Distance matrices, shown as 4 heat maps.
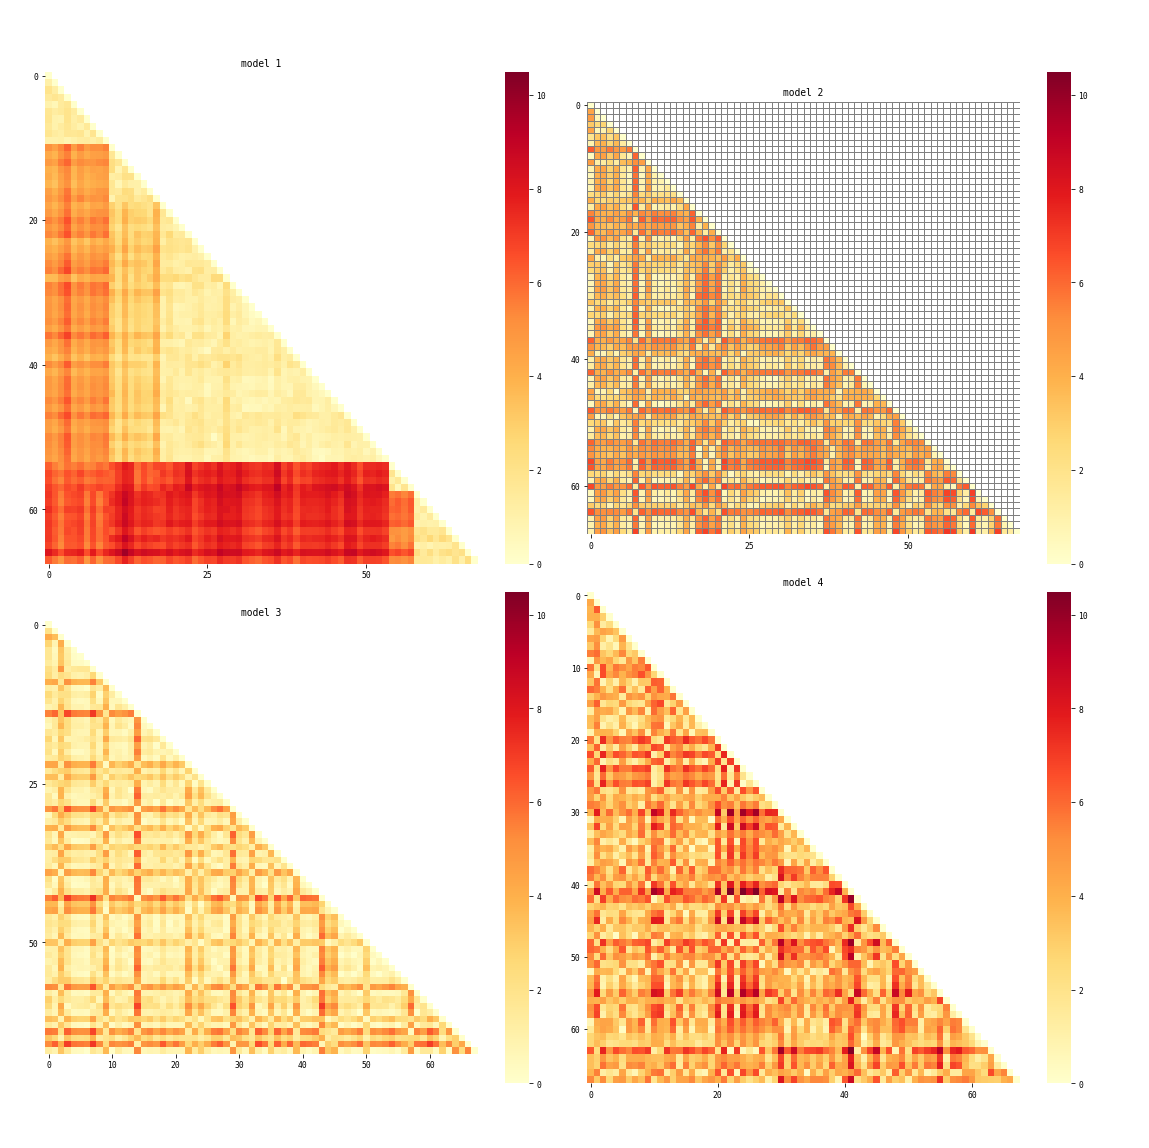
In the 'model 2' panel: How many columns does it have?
68
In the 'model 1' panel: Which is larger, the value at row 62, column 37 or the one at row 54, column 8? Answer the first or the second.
the first
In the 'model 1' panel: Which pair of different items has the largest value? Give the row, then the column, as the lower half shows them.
66, 12
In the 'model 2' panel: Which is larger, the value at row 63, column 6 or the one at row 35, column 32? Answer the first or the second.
the first
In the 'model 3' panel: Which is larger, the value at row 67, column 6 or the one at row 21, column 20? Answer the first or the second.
the second
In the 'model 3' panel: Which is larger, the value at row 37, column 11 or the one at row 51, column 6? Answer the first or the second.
the first
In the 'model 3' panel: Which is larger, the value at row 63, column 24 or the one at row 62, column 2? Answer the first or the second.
the first
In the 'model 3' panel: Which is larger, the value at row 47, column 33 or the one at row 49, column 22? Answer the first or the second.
the second
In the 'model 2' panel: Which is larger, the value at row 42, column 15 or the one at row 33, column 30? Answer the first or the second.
the first
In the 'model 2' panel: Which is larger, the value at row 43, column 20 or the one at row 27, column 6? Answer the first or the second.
the first
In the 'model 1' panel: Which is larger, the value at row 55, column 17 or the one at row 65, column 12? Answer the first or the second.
the second
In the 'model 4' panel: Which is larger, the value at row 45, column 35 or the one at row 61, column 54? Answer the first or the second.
the first
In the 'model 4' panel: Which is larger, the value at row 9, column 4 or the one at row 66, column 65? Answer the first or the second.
the second
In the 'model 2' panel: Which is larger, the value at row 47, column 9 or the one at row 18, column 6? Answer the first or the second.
the second
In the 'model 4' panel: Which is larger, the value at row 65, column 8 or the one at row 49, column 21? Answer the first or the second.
the first
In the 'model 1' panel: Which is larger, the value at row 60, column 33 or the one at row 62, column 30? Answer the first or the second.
the second
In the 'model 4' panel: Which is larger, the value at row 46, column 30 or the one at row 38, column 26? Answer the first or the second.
the first
